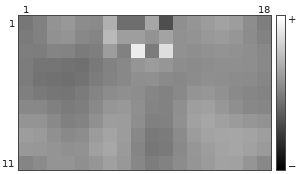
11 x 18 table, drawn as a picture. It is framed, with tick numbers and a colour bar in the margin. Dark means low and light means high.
Roughest part: top middle. Mirror symmetry: none. Odd patch: rougher, in the top middle. Histogram: skewed, a long tail of high values.
